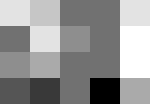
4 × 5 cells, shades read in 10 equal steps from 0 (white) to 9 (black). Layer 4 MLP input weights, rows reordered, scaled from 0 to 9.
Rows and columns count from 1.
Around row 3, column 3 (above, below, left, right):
4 5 3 5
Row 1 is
1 2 5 5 1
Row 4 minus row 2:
1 6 1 4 3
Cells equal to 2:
1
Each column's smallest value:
1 1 4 5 0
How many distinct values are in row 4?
5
